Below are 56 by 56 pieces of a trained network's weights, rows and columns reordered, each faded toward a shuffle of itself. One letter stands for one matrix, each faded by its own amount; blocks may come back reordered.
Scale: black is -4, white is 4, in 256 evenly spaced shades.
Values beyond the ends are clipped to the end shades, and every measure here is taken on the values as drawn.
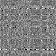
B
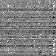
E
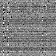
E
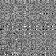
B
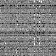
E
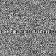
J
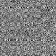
J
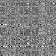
B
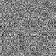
J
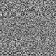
J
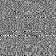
B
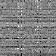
E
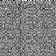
B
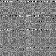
B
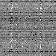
E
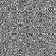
J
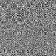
J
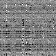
E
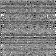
E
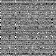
E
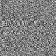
J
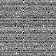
E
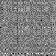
B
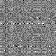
B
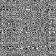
B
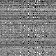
E
